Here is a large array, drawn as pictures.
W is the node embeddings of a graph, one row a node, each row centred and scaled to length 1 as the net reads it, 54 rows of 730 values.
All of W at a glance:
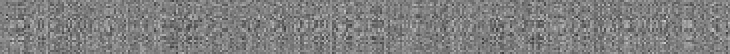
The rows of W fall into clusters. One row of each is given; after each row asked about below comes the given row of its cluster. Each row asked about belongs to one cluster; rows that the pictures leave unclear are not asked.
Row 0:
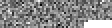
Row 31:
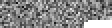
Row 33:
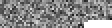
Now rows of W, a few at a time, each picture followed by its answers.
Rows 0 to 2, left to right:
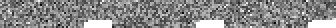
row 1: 33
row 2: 31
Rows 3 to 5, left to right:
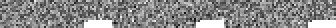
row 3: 0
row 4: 31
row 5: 31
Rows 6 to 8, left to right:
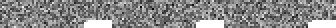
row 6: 0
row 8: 33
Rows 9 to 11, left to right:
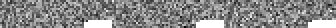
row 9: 31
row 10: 33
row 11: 31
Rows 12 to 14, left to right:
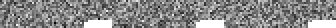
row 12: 31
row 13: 33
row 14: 0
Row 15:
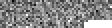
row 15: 31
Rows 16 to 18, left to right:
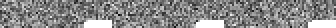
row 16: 0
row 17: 0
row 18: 31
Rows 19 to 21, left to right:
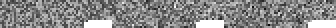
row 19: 31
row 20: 33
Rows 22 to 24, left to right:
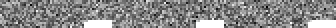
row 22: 33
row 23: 0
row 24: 33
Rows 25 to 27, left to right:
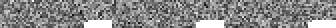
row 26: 33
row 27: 33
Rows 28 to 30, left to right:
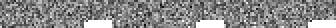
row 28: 31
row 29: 31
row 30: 31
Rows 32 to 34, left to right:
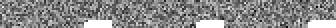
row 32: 0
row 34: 0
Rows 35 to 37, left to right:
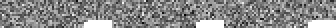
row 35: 0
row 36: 33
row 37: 33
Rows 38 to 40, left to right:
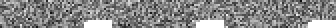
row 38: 33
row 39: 33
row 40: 0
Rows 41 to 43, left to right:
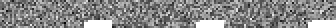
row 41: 31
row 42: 33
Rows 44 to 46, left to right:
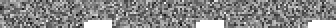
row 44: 33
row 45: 0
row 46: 0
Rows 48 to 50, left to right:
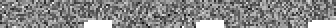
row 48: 0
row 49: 33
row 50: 31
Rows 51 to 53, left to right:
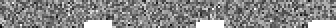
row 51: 33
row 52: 0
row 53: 33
